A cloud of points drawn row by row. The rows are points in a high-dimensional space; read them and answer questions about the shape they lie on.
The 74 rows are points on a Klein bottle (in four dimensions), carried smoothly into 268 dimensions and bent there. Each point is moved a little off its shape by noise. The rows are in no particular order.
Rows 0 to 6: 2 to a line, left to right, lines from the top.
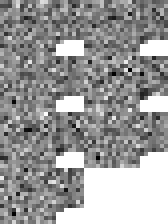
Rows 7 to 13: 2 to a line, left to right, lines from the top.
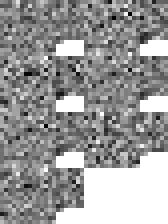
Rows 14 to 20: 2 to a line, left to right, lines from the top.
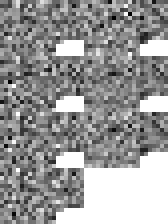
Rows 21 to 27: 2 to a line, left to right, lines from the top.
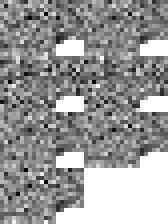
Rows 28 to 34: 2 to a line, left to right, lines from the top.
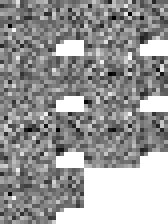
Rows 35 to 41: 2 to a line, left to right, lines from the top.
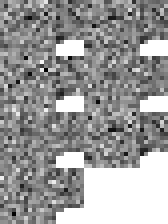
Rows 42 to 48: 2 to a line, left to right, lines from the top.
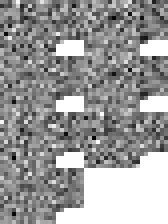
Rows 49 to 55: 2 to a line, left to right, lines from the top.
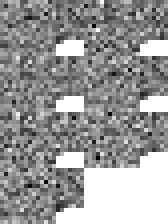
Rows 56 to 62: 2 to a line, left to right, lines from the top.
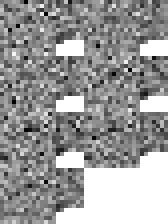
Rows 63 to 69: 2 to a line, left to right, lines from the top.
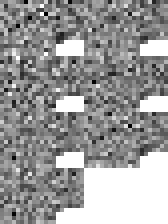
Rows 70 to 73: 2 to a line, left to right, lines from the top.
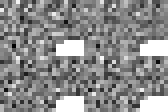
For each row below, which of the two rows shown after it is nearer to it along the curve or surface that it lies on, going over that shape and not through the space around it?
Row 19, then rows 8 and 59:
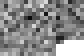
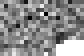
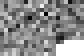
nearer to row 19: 59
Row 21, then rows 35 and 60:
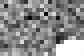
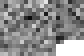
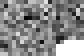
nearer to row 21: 60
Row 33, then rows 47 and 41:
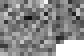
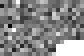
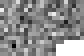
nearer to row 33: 47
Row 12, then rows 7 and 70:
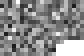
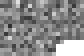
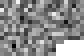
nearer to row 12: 70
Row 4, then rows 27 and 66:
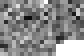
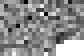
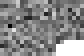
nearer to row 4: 66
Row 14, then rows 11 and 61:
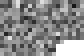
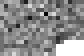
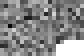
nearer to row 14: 61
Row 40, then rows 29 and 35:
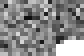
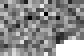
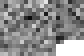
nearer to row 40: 29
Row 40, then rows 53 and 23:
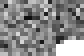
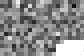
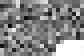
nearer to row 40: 23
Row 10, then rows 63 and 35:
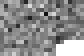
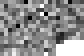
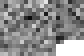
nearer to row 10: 35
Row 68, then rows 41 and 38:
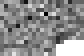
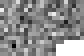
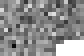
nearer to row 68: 38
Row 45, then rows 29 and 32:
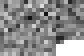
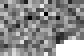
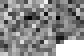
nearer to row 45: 32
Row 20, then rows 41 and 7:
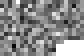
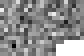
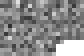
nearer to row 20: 41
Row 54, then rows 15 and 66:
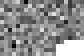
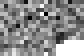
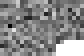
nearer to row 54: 15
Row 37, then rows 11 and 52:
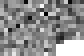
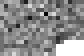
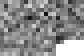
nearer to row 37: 52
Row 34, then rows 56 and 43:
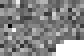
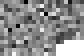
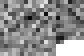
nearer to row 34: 43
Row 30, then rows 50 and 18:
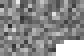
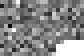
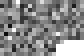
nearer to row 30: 50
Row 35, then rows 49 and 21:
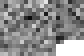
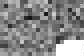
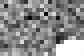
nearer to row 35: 49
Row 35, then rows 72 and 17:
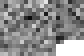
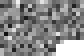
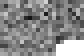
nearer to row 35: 17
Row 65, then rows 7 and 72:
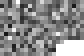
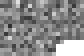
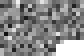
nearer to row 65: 72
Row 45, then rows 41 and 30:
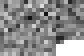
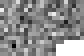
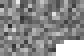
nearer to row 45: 41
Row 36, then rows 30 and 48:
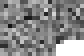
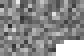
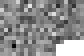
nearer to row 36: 30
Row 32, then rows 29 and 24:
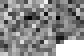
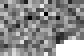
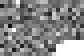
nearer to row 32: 29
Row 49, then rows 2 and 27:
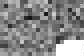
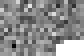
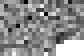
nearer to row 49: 27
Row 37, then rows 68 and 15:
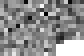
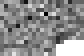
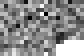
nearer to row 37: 15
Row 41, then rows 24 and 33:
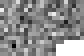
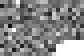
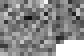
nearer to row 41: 24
